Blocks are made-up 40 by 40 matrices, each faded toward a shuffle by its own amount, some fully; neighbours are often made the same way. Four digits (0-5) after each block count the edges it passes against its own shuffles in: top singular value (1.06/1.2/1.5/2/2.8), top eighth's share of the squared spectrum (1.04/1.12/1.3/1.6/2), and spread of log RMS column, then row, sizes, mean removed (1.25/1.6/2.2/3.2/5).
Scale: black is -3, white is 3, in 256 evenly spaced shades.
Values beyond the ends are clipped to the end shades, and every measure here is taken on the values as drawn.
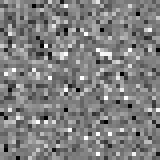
3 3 1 1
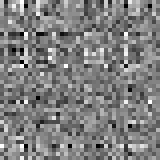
4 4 2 2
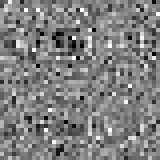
3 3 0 1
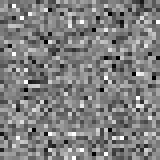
3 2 1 0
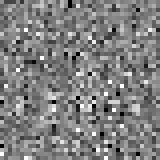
3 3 1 1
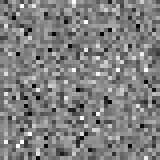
1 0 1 0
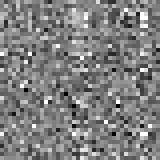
3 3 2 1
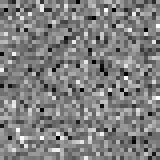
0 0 0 1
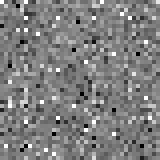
2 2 1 0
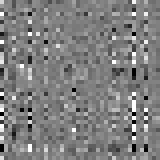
4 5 3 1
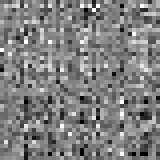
4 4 3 2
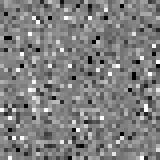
1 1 0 0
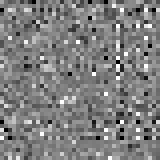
3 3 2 2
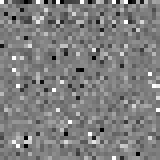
3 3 0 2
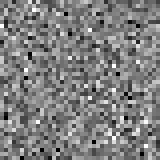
0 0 0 0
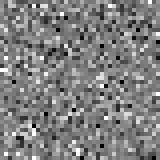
1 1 0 0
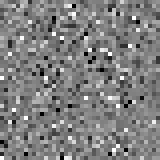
1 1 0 0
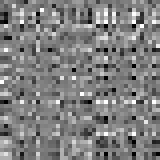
4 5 3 3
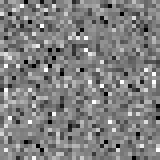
0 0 0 0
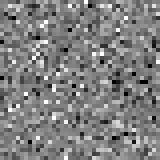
2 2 0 0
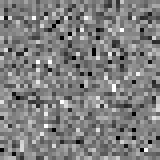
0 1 0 1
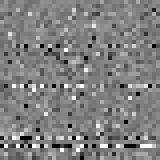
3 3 0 2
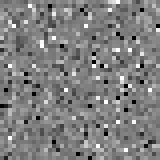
0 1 0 0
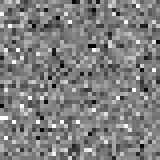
0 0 0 0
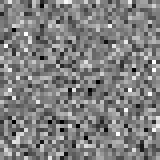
0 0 0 1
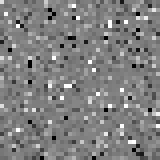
0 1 0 0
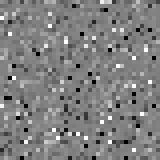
1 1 0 0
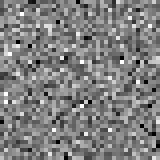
2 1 0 0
